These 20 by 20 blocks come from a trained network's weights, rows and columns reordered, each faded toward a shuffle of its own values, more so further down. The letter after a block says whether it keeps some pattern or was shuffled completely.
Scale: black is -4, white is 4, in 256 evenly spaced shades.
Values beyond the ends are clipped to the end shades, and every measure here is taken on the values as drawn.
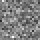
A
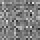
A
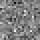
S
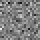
A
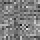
A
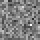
S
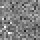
S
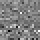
A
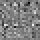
A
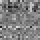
A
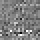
A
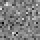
S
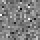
S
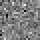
S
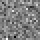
S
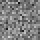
S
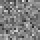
S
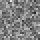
S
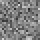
S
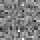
A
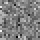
S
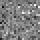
S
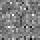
A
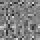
A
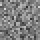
S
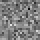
S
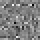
A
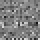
A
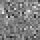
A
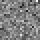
S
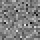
S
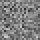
A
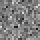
S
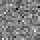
S
